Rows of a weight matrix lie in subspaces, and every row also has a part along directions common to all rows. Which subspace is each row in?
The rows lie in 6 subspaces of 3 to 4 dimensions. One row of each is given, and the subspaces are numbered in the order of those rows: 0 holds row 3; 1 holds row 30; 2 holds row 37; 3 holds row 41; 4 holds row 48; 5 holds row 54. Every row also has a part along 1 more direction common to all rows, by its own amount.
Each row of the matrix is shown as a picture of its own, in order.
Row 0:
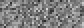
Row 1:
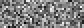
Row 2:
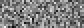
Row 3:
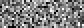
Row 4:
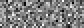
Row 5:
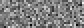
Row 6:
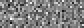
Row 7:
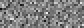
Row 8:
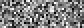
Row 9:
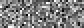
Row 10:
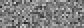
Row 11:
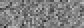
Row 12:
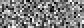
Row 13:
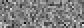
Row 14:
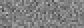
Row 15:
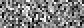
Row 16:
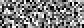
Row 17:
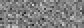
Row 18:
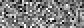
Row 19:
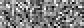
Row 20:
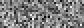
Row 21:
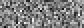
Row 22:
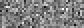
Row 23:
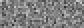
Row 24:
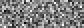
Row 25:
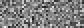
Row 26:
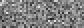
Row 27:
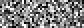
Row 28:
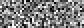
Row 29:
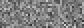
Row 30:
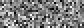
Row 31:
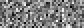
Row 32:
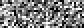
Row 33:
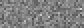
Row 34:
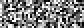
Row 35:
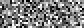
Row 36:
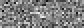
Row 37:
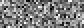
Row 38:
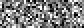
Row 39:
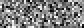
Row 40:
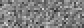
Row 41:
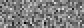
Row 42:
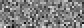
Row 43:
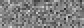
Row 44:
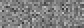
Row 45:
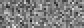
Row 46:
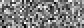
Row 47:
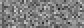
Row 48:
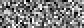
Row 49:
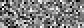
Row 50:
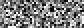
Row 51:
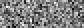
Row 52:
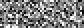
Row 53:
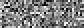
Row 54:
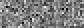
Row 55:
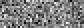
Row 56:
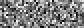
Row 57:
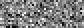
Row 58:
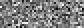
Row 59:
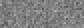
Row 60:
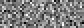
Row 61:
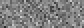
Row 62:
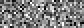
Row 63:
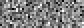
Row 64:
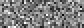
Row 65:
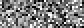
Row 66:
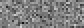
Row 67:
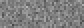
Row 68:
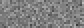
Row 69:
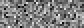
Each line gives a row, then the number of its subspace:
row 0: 0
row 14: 2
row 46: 2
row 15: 1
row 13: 3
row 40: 1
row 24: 4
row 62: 4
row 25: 3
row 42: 3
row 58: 5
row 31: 0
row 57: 4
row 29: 3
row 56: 2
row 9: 0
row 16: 0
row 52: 4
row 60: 4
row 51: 4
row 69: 2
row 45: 4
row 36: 5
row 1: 2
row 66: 5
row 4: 0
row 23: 1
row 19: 4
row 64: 1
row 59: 1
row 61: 5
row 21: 4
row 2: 1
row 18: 2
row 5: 3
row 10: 5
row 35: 5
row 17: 4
